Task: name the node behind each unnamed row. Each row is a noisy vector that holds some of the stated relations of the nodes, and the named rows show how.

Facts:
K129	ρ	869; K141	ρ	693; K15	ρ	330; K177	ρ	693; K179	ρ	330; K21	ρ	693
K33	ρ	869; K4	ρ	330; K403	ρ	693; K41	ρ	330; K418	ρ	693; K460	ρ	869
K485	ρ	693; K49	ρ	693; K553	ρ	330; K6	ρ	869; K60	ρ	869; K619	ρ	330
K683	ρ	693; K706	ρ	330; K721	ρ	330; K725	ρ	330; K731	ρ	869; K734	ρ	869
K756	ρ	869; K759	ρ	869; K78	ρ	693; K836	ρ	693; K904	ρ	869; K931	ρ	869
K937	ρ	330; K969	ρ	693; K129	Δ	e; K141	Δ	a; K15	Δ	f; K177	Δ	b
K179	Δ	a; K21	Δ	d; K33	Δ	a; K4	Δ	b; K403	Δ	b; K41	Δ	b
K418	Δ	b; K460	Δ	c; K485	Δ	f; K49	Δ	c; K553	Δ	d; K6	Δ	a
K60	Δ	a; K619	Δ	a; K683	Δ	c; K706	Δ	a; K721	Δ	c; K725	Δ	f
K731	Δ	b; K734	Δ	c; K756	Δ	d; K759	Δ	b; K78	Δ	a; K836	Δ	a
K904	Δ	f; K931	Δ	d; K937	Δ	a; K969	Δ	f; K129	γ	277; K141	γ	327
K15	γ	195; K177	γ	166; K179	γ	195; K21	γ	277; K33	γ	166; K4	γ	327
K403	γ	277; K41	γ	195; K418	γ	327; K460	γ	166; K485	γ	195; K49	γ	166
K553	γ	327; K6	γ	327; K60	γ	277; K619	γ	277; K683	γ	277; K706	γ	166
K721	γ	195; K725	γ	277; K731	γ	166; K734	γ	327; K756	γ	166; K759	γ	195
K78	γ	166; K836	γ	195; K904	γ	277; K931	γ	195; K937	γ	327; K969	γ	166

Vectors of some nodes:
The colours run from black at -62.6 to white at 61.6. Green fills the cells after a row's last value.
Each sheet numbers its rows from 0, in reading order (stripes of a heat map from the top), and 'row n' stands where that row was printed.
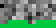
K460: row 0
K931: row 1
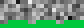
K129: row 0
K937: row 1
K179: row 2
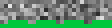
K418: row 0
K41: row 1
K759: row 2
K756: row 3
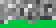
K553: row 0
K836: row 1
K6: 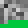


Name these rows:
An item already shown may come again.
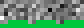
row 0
K683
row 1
K725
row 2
K78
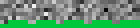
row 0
K706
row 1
K721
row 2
K619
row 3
K725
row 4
K904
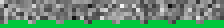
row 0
K6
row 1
K15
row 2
K485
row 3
K33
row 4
K4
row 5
K177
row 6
K731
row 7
K403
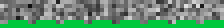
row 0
K485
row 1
K460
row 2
K21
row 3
K49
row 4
K756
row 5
K60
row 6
K734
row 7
K141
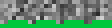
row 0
K619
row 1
K706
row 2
K969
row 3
K756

